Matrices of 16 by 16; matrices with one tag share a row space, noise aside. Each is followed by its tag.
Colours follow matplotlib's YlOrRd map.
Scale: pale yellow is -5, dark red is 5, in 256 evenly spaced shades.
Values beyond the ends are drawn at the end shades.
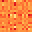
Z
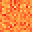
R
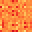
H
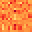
Z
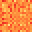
R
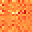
H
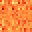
H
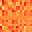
H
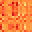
H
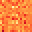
H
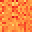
H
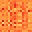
Z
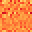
R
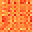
R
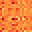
H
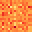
Z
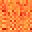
R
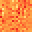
H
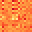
H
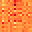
Z
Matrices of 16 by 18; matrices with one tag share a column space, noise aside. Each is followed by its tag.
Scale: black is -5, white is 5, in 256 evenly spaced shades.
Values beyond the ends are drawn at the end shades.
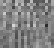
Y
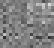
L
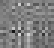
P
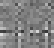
P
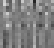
Y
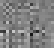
P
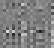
P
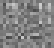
L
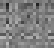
L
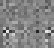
P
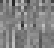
Y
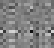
P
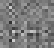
P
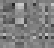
L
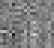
P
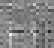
P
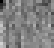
Y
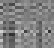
P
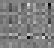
L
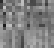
Y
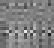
P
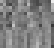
Y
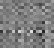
P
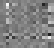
L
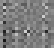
P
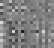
P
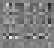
L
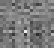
P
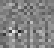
P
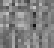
Y
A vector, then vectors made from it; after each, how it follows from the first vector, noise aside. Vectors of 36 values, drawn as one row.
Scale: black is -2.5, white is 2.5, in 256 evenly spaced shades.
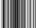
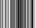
reversed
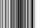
reversed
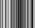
reversed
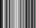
negated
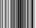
reversed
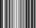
negated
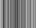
shrunk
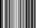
negated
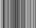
shrunk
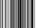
reversed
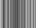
shrunk
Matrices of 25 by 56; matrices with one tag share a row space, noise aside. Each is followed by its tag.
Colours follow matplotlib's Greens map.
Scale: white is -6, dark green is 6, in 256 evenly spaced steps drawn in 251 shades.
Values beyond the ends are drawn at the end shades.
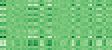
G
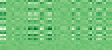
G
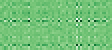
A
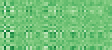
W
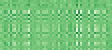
A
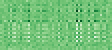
A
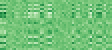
G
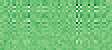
A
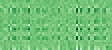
A
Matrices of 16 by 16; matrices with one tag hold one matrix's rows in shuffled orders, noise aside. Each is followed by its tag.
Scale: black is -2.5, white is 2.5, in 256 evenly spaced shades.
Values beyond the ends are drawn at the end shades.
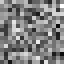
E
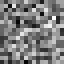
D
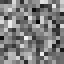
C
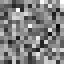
E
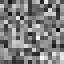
E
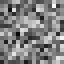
D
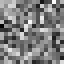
C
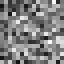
D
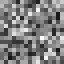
E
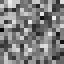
C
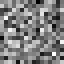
C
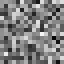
E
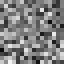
C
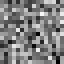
E
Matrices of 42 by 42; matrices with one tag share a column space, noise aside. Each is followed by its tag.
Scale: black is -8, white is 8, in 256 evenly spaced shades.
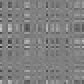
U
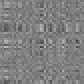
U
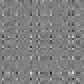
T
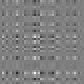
T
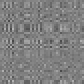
U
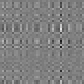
U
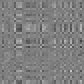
U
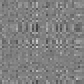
U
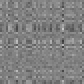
U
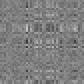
U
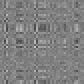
U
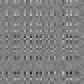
T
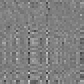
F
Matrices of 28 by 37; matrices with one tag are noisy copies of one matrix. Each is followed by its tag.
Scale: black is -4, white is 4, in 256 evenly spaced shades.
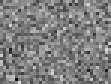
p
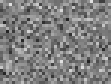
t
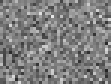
p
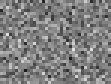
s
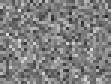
s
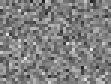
s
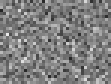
s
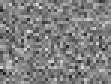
t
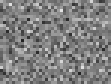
t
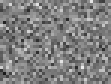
t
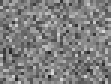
p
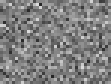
t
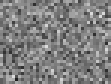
p
